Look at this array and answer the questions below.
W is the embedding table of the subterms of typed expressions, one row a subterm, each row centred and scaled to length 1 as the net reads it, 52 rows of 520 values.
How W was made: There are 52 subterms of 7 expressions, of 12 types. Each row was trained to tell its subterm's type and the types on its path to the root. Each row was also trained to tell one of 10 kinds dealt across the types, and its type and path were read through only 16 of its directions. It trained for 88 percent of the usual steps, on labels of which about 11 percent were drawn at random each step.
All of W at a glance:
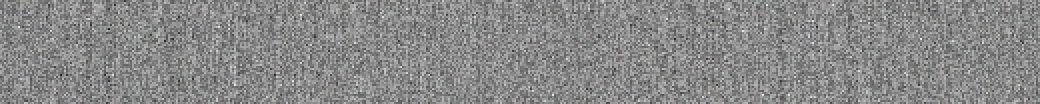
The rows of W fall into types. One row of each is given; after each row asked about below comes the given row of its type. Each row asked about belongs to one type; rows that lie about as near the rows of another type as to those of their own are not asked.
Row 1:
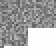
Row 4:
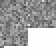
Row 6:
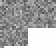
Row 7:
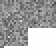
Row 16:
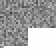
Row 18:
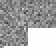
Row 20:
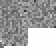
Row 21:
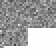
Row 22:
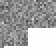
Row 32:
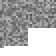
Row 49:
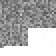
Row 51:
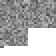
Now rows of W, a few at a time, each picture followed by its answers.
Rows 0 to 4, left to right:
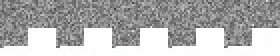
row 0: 32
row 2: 6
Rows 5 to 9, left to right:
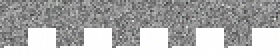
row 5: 6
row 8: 20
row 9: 7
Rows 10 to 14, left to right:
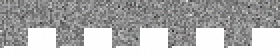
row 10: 16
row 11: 7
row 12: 21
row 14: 4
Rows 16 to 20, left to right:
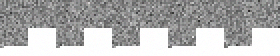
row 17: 22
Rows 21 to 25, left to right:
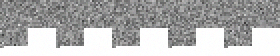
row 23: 32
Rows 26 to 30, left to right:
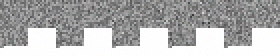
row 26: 1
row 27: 6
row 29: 16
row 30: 20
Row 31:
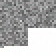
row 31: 6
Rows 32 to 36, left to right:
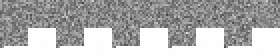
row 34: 51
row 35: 22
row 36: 32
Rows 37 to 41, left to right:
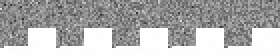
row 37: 22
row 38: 1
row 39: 32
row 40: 21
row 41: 51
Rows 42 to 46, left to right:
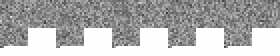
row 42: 7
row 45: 4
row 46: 18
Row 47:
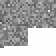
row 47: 51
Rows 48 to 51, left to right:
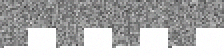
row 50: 21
